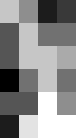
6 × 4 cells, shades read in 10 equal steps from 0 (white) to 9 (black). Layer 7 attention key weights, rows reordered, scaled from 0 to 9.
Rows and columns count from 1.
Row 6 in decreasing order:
8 1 0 0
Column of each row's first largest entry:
3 1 1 1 1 1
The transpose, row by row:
2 6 6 9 6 8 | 4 2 2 5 6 1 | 8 5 2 2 0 0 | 7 5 3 5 4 0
